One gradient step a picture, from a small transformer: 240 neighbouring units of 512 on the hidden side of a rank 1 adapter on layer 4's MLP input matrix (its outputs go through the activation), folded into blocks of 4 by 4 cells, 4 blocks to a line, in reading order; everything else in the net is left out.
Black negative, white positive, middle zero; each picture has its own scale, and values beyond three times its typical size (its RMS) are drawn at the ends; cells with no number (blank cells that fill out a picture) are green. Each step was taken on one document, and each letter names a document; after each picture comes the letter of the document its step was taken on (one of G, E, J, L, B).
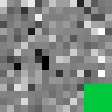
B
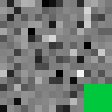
B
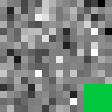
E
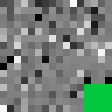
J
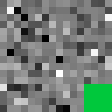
E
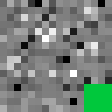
E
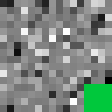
J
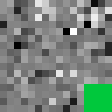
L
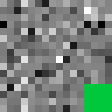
L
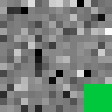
B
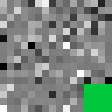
J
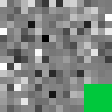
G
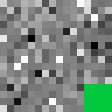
L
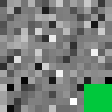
L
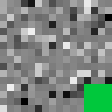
J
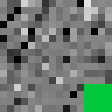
L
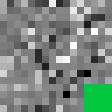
B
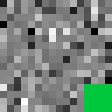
E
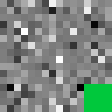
L
